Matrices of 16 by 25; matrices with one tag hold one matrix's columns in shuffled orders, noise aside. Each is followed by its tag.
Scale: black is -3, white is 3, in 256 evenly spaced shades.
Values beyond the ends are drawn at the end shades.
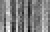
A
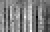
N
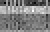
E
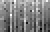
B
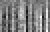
N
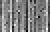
A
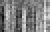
N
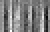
N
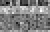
E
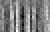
N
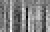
N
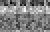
E
